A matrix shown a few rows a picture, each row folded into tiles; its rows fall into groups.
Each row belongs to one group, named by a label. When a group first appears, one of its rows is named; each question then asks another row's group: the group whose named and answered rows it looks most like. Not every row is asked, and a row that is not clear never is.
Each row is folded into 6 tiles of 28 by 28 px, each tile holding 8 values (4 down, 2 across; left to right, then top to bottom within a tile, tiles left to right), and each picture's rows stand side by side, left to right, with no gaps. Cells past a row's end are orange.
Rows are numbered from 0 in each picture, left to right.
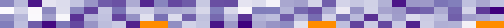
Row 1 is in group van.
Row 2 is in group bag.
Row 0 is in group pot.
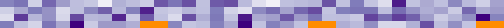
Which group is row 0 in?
van
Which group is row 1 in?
van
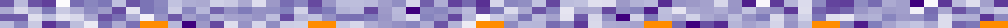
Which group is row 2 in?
bag
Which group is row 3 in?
van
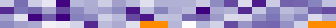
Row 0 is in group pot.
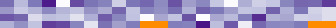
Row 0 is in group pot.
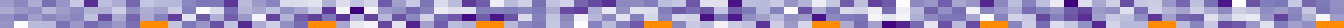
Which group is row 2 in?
bag
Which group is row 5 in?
pot
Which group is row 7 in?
pot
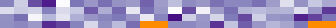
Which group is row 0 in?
pot
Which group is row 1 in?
bag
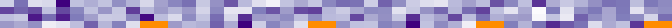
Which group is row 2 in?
van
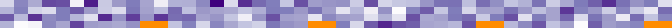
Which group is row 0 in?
bag
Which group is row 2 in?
pot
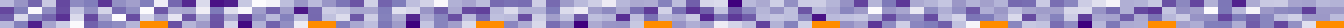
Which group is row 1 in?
van
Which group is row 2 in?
van
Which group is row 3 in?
van
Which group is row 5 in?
van
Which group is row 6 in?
van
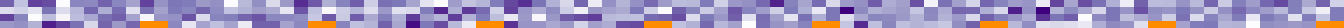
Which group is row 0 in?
pot
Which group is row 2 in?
van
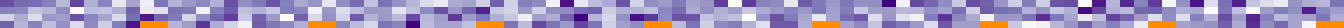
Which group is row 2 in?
van
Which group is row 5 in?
pot
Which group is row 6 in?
bag
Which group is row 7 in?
van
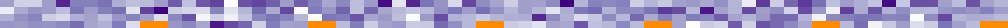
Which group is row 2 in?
pot
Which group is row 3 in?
bag
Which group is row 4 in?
bag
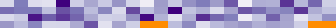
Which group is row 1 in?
bag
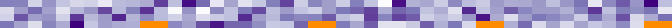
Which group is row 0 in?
van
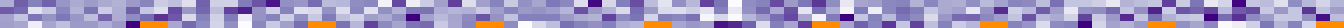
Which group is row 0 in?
bag
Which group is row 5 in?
bag
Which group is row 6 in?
van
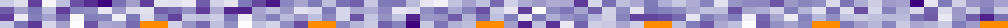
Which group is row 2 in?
van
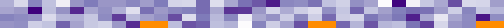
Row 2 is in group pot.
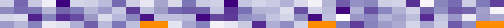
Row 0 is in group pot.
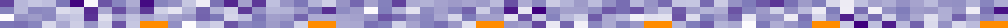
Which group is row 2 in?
van
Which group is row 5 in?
bag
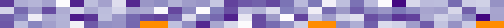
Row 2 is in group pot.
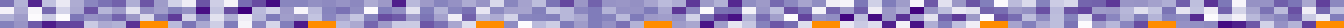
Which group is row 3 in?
bag
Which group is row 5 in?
bag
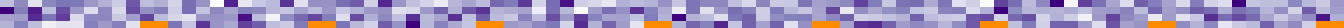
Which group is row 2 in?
van
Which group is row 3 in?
van
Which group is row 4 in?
bag
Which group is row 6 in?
pot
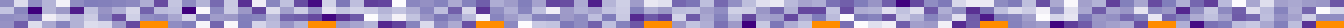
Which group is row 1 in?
bag
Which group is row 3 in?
bag
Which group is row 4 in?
van
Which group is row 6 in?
pot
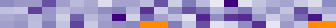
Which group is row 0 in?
van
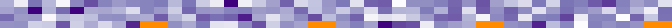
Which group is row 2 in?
pot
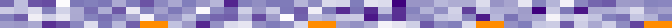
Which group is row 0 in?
pot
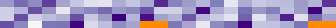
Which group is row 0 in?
van
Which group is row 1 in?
van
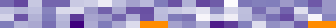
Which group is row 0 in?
van
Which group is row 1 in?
pot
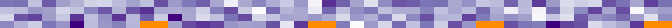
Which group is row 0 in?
van
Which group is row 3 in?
pot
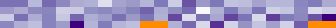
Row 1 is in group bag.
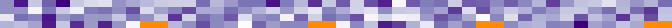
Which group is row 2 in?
pot
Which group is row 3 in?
van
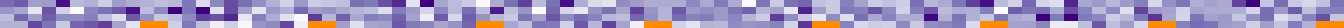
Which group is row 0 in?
van
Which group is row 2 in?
bag
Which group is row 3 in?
van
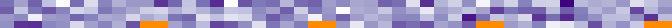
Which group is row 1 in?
pot
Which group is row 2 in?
bag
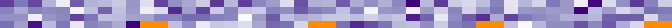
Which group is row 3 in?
bag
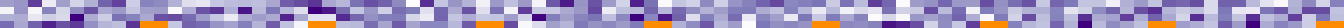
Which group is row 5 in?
pot
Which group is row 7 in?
van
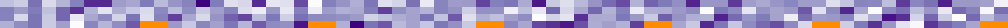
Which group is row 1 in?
bag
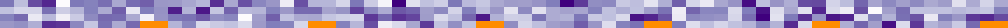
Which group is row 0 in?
pot
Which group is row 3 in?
bag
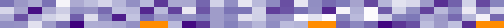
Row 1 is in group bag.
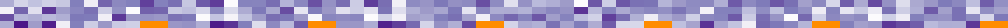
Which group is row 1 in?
pot
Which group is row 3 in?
bag
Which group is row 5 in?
pot
